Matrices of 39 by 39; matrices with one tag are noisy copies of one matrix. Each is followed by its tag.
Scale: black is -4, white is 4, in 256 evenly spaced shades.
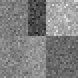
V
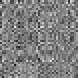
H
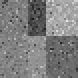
V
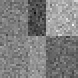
V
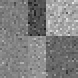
V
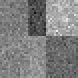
V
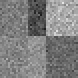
V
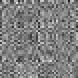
H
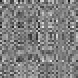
H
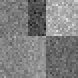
V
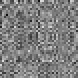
H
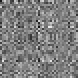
H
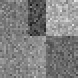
V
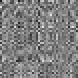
H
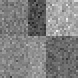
V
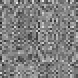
H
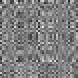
H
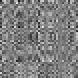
H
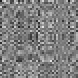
H
